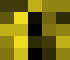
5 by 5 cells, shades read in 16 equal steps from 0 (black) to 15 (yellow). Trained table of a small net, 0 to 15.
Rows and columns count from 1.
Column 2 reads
4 15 12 15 13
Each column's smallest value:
4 4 0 3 3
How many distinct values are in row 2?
5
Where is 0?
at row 3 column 3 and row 5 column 3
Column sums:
39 59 16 31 42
